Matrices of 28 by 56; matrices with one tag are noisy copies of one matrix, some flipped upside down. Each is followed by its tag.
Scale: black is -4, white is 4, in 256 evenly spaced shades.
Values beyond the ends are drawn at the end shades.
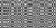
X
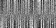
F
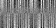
F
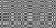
X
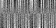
F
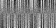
F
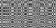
X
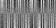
F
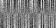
F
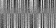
F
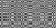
X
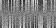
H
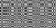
X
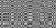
X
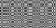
X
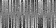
H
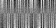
F
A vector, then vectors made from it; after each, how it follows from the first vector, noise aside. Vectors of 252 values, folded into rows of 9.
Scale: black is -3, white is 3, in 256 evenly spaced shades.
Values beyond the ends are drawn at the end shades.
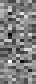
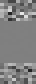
partly zeroed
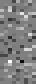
partly zeroed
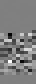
partly zeroed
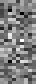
negated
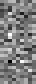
negated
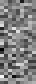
wrapped around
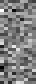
wrapped around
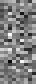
negated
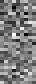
wrapped around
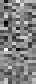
wrapped around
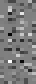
partly zeroed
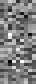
negated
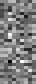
negated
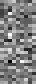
negated
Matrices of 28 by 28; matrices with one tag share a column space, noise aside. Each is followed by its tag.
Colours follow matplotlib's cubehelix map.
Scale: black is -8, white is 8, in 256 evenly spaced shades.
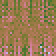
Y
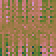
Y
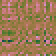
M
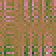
Y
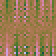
Y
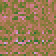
M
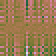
Y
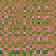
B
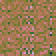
B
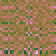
B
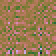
B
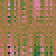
Y
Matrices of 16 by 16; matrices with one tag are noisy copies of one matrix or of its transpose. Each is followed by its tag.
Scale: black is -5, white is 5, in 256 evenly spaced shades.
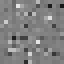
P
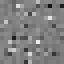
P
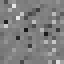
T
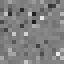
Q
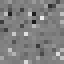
Q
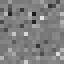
Q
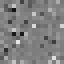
Q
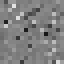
T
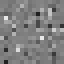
P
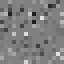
Q
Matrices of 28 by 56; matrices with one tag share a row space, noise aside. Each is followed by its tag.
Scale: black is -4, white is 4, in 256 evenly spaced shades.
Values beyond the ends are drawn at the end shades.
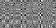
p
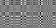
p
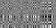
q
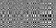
q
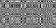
p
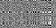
q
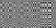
q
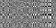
q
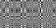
p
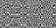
p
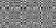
p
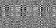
p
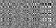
q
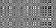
q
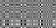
p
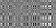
q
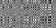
q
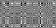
p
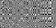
q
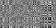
q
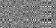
q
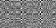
p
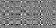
p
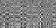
p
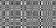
p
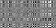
q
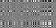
q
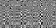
p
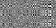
q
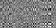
q
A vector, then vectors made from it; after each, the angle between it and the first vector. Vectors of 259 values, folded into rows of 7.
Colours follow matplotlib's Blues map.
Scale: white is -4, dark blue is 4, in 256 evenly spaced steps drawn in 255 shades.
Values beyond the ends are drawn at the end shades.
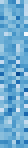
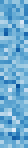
partly opposed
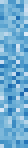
nearly parallel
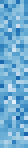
partly opposed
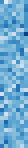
partly opposed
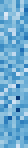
partly opposed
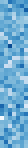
orthogonal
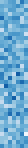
partly aligned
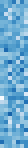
partly aligned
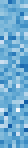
partly aligned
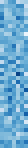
nearly parallel
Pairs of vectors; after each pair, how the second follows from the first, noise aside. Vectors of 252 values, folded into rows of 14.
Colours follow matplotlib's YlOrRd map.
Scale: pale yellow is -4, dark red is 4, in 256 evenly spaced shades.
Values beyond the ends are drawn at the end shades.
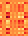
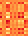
negated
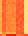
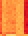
negated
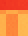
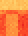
negated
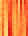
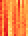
negated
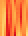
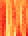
negated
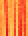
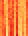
negated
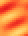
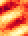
scaled up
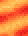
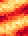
scaled up
